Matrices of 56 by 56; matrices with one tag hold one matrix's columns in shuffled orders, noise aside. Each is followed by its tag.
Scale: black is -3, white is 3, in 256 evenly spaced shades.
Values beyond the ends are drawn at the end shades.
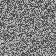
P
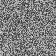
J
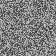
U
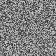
J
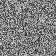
U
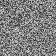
P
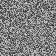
P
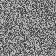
U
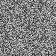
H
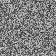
U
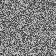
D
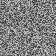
J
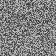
J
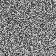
D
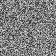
J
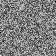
U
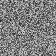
J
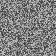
U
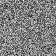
P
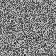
H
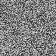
J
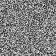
P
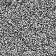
D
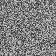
D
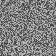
D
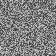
D
